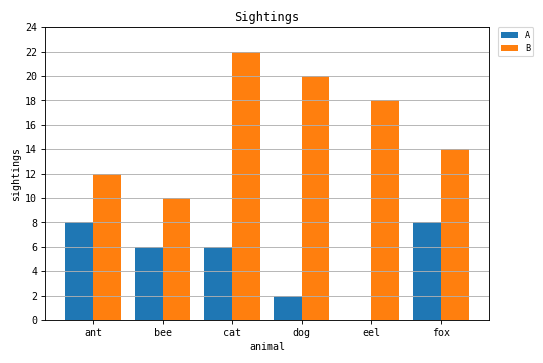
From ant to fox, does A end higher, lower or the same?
the same
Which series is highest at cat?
B
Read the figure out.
Title: Sightings
x-axis: animal, ticks ant bee cat dog eel fox
y-axis: sightings, ticks 0 2 4 6 8 10 12 14 16 18 20 22 24
Legend: A, B
Values:
A: 8 6 6 2 0 8
B: 12 10 22 20 18 14
